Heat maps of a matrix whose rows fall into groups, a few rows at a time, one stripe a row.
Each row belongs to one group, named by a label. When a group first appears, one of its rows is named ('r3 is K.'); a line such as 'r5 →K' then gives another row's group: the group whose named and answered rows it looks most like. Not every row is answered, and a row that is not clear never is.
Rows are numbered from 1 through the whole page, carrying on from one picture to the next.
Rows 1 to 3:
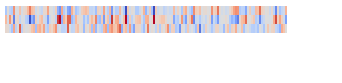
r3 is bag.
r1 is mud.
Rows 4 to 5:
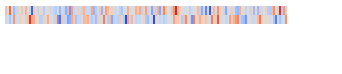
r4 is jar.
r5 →mud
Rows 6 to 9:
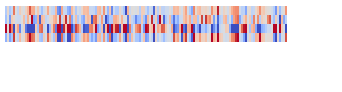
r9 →mud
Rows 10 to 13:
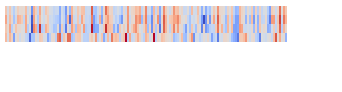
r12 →jar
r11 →jar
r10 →jar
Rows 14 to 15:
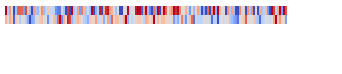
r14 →jar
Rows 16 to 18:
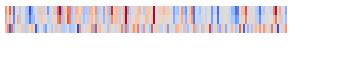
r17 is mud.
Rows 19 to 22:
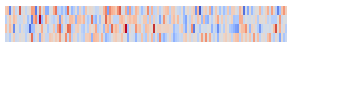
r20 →jar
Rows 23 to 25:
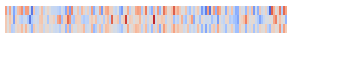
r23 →jar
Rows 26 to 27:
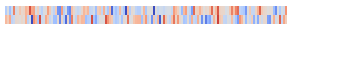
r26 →mud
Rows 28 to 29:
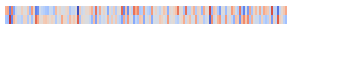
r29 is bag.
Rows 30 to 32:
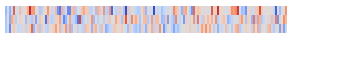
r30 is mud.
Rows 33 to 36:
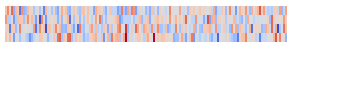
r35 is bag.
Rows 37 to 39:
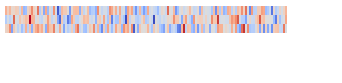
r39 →bag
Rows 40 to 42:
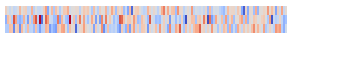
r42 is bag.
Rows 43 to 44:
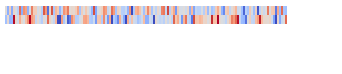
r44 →mud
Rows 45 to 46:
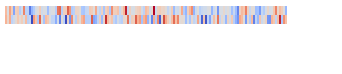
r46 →jar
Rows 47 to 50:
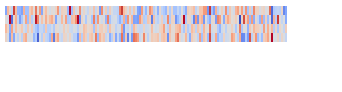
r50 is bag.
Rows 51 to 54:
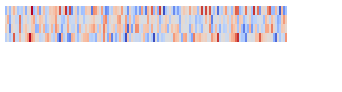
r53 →bag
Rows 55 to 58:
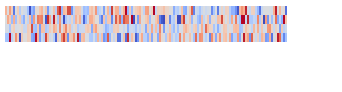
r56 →bag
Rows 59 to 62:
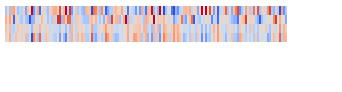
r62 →jar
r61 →jar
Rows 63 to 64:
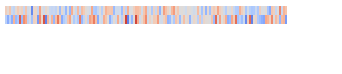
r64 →bag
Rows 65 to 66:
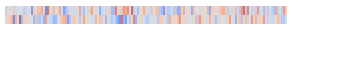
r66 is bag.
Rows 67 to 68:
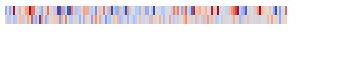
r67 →mud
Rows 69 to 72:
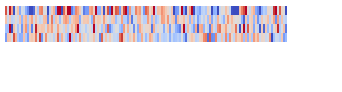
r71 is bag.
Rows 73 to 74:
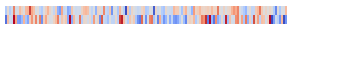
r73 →mud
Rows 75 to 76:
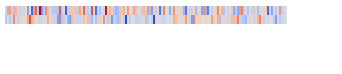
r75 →jar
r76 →mud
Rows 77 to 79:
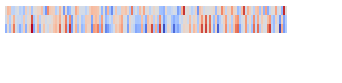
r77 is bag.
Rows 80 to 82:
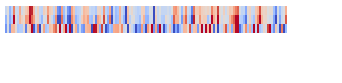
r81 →mud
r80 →mud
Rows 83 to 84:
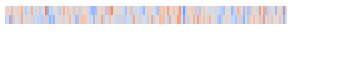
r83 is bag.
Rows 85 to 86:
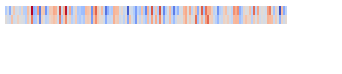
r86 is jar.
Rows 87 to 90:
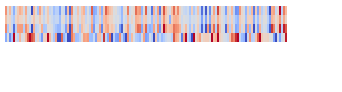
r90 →mud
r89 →jar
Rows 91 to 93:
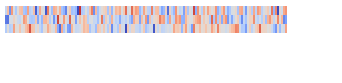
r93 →mud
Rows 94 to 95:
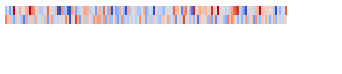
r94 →mud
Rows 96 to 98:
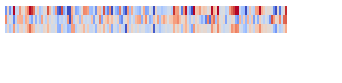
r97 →jar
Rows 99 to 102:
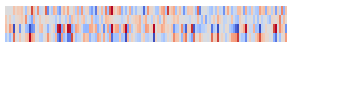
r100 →jar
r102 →mud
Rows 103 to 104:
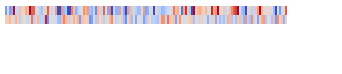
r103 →mud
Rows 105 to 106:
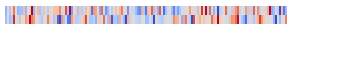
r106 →mud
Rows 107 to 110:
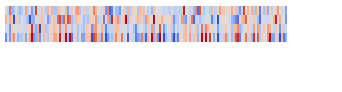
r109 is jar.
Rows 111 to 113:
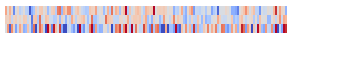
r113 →bag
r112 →jar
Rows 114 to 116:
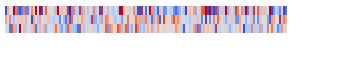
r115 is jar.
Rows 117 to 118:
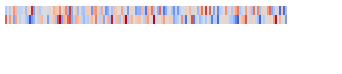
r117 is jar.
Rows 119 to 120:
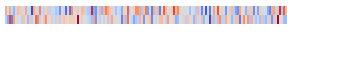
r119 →jar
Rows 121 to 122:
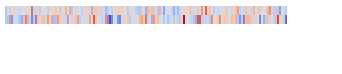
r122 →bag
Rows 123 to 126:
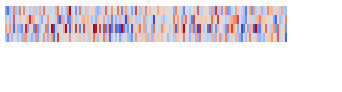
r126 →bag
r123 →bag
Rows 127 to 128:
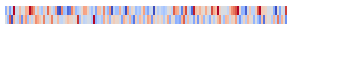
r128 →bag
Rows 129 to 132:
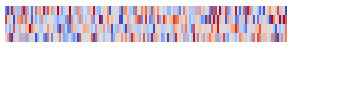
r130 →jar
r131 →mud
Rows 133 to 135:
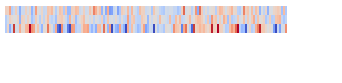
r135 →mud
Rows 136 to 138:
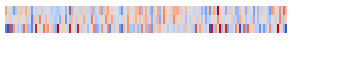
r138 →bag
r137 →jar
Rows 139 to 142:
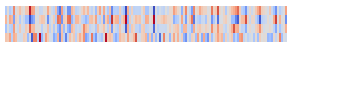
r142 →jar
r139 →mud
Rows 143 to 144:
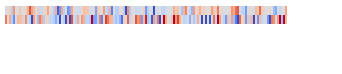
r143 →mud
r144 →jar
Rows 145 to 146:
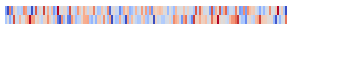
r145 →bag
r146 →mud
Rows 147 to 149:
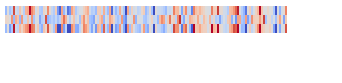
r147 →mud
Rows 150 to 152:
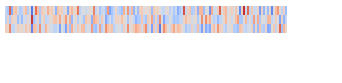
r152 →jar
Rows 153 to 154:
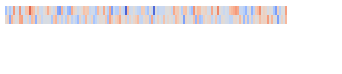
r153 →mud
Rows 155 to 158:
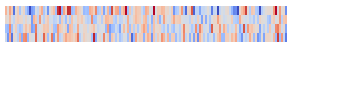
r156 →jar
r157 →bag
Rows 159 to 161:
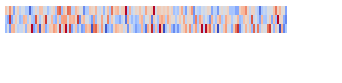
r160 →bag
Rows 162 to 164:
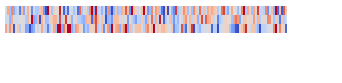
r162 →bag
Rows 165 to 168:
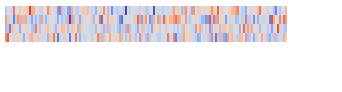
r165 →mud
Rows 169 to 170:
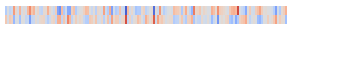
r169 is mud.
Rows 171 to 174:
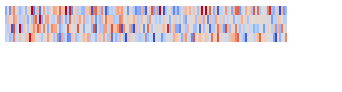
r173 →bag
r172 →jar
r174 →mud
